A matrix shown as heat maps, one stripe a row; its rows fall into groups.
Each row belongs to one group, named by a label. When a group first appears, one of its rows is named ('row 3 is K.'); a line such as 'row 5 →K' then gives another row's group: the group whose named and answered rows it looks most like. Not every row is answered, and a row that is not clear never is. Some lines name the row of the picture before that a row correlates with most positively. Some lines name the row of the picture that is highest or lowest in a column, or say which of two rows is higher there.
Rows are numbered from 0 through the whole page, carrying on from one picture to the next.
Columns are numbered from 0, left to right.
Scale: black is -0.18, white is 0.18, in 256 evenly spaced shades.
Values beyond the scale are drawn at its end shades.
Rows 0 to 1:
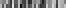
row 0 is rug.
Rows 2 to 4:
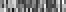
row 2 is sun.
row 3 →sun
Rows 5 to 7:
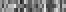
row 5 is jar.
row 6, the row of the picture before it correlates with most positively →3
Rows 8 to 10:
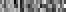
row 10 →jar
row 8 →jar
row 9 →rug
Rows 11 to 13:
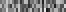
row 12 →rug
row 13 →jar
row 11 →jar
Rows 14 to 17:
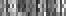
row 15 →sun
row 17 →sun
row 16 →sun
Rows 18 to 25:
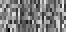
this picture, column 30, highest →20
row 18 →jar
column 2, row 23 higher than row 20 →Yes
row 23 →rug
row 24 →sun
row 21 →rug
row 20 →jar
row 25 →sun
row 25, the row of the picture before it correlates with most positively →15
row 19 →sun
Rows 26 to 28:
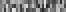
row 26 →sun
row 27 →jar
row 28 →rug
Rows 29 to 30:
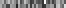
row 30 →rug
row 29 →jar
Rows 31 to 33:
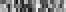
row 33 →rug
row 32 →rug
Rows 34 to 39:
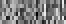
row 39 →rug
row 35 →sun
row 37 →jar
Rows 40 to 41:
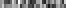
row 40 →rug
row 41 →jar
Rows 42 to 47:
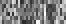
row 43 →jar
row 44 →sun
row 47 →rug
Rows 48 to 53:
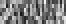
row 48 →sun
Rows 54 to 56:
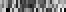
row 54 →rug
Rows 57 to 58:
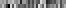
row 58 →sun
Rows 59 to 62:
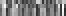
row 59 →rug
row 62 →sun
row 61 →sun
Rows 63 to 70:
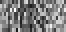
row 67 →rug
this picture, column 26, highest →67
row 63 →jar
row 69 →rug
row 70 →rug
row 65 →sun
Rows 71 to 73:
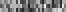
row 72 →sun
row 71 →rug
